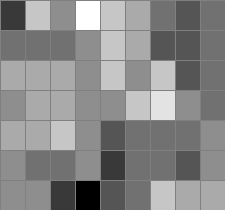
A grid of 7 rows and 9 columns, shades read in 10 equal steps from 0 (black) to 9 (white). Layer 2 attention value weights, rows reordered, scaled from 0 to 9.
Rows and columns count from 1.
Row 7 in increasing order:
0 2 3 4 5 5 6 6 7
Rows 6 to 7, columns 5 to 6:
2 4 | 3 4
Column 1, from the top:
2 4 6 5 6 5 5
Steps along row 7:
same down down up up up down same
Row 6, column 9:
5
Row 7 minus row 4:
0 -1 -4 -5 -2 -3 -1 1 2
